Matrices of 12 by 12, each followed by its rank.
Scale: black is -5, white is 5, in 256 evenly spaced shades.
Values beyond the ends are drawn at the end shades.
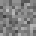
full rank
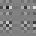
one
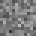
full rank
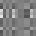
one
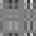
one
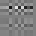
one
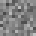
full rank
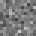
full rank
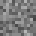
full rank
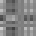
one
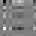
one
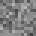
full rank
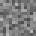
full rank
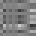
one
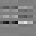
one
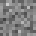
full rank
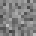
full rank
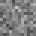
full rank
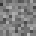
full rank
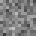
full rank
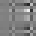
one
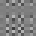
one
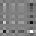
one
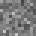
full rank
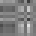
one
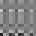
one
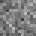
full rank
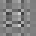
one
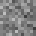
full rank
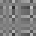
one
